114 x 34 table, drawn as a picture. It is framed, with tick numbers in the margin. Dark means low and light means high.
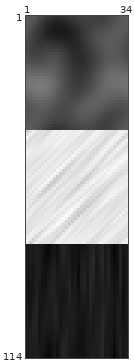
The table splits into 3 rows of 1 panel. Panel 1,1: low, smooth. Panel 2,1: very high, slanting up to the right, faint in contrast. Panel 3,1: very low, streaked downward, faint in contrast.
